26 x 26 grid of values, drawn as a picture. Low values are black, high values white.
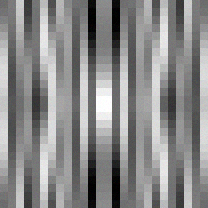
Streaks run downward. No overall slope runs across the table. The values follow a bell shape. The ninth with the highest average is the centre. Its left and right halves mirror each other, and so do its top and bottom.
